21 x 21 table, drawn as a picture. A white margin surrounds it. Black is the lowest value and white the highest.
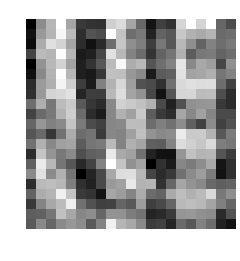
The top right is the ninth with the highest average. No row or column stands out. Concentric rings centre on the top right. Stripes running up and down repeat 3 times from left to right.
